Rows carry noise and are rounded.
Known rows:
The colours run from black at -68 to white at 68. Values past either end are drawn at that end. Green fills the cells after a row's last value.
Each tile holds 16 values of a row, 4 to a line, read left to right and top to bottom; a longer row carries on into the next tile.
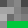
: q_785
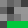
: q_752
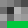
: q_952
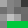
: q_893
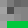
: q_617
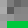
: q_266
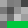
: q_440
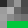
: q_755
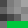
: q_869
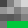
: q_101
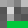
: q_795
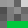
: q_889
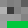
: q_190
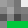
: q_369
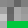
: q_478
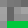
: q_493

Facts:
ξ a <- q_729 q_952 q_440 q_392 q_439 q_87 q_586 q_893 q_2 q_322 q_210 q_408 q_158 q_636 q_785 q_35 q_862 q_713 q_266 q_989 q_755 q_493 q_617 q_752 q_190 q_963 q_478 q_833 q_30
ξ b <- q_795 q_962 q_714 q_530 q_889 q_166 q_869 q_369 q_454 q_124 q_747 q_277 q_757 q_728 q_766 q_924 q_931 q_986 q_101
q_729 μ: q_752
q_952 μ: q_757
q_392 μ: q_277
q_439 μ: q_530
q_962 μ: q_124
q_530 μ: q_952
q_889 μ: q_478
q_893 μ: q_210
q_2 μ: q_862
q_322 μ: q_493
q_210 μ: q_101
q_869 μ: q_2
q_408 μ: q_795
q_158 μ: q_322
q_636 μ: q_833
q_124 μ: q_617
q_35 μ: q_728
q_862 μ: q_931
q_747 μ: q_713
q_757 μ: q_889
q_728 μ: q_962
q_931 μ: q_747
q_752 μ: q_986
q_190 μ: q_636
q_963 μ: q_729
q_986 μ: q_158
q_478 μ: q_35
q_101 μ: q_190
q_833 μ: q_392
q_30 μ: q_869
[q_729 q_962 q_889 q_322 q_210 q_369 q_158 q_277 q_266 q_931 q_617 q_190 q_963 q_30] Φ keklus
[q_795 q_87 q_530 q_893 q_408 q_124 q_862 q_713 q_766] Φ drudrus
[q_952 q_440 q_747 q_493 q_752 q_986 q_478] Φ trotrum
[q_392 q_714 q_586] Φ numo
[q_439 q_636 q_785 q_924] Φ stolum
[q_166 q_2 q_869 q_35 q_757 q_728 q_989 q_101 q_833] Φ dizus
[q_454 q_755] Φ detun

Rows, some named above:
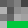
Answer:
q_2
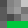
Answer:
q_728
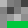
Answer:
q_30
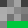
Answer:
q_636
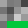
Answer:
q_440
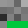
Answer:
q_931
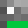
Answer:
q_924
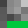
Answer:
q_728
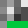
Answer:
q_530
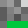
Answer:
q_889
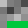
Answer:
q_30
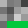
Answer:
q_440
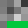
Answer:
q_392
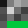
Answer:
q_454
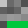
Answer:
q_158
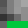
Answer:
q_869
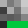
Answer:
q_986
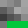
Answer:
q_747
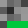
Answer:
q_752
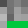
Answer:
q_35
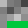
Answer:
q_30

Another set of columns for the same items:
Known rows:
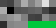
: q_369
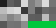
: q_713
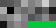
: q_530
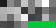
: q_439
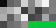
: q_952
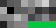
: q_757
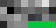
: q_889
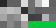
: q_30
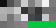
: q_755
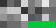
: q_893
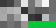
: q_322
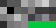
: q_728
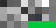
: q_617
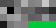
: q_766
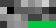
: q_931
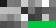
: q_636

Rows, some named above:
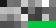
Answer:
q_636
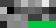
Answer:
q_277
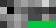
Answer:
q_454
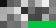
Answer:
q_440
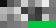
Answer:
q_755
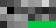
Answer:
q_101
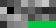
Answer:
q_869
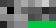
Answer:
q_986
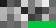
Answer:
q_989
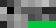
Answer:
q_747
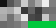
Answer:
q_755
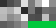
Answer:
q_586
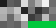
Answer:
q_989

